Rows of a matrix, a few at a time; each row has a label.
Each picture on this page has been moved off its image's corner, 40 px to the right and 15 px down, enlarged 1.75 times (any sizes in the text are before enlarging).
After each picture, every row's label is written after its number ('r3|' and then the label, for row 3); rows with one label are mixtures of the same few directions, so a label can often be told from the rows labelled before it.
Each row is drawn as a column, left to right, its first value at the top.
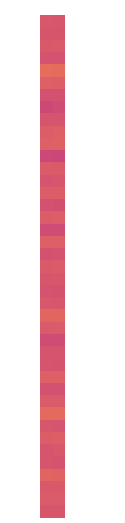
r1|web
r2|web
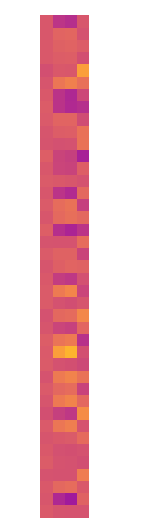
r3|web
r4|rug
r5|rug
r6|web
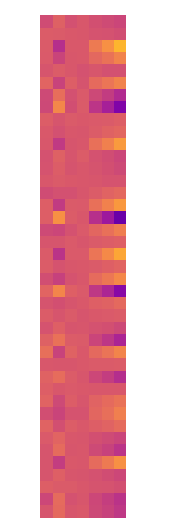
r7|rug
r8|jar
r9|rug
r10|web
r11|jar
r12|jar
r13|jar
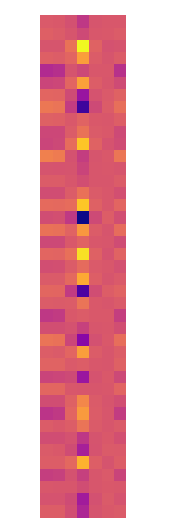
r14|web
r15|web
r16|jar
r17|jar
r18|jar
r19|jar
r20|web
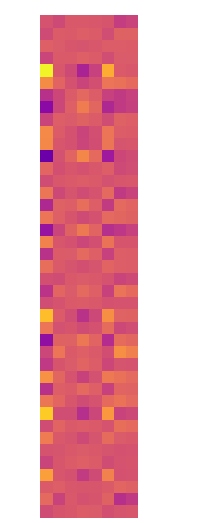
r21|web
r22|rug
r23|web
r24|web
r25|web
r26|web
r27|rug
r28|rug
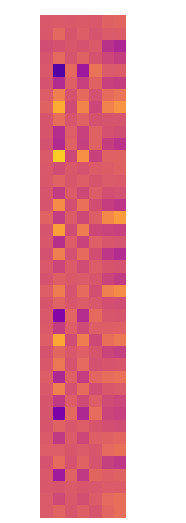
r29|jar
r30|web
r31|web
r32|web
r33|web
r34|jar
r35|jar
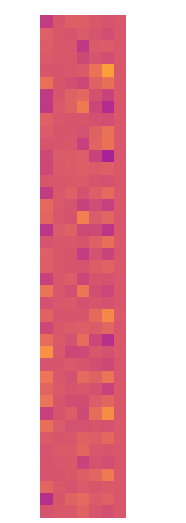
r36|rug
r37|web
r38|rug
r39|jar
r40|web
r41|web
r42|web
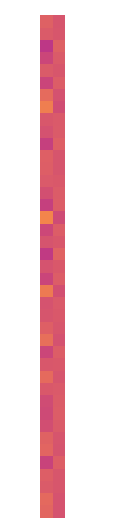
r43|jar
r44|jar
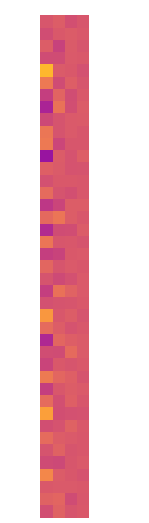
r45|web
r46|jar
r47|rug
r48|web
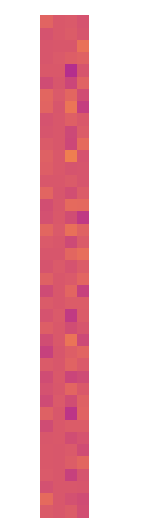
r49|rug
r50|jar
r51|web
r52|jar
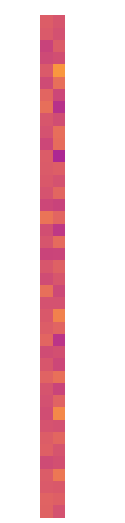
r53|jar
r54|web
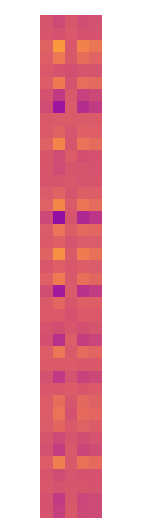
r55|jar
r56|jar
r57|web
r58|jar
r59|jar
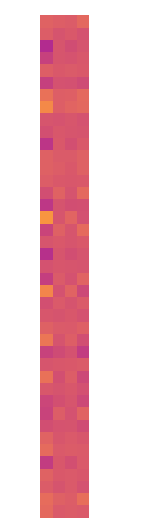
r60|jar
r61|rug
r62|jar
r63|rug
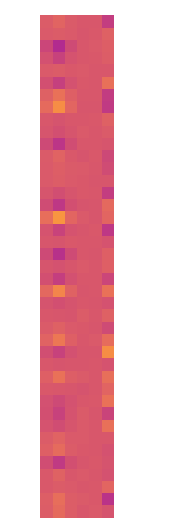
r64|jar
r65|jar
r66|jar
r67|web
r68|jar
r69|rug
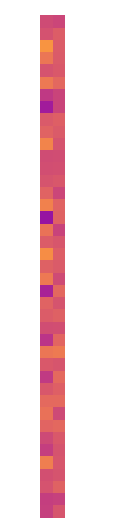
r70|jar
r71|rug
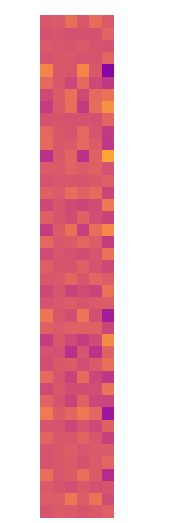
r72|web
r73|rug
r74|rug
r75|web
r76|rug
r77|web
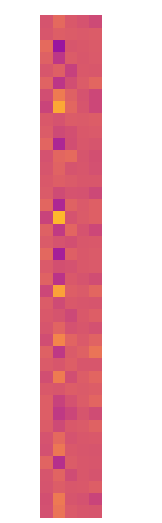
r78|jar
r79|jar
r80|web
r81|rug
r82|rug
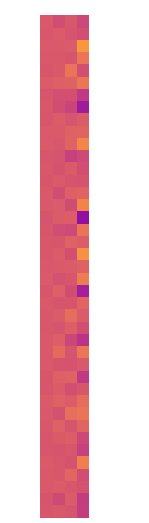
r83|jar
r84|rug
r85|web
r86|jar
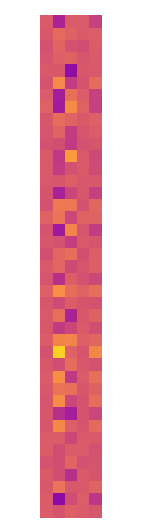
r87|jar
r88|rug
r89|web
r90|jar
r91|rug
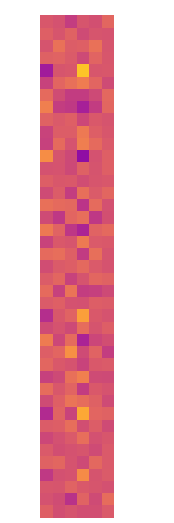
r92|web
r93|jar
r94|rug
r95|web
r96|jar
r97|rug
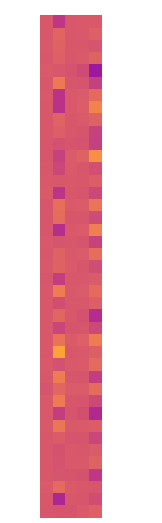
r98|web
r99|rug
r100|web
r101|web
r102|web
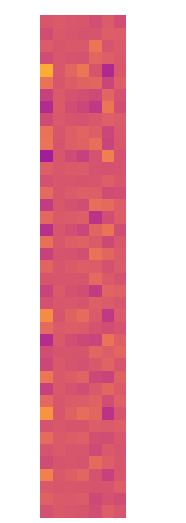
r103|web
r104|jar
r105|web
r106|web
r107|jar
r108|web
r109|rug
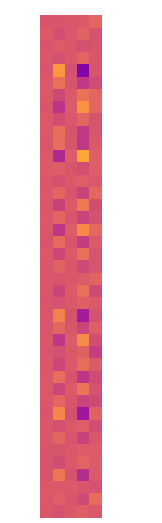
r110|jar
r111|web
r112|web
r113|web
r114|rug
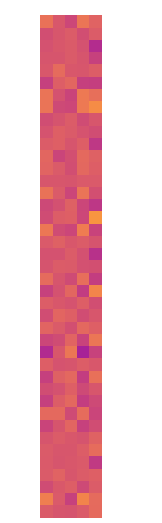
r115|rug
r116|web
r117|rug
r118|rug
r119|jar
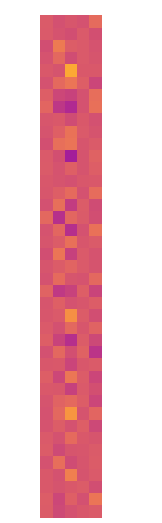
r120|jar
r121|jar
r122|web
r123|rug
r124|rug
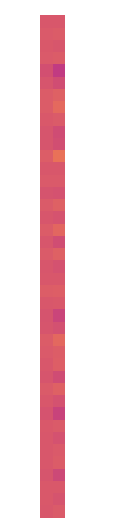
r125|web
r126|web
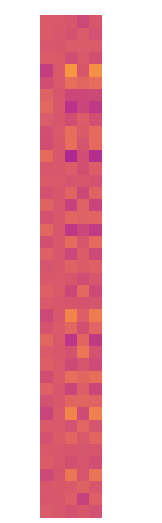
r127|web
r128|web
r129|web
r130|rug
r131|web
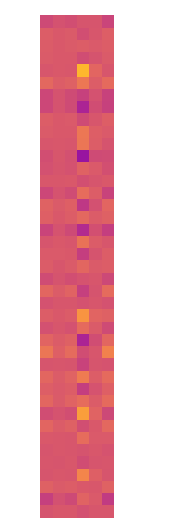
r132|rug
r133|rug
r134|rug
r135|web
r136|web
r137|rug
